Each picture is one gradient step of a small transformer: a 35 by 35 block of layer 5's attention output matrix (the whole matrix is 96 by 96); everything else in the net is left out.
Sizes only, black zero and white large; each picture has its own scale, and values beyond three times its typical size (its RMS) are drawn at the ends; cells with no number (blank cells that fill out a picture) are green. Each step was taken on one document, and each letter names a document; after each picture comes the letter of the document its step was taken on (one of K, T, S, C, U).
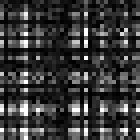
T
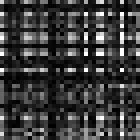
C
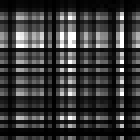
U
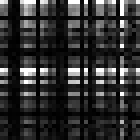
C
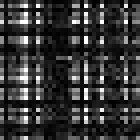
T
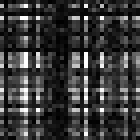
T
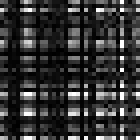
C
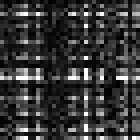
T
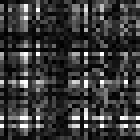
T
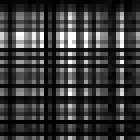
U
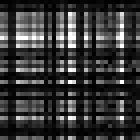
U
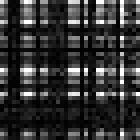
C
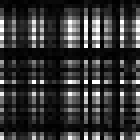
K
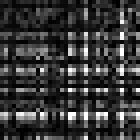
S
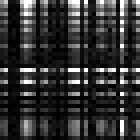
C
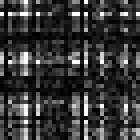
T
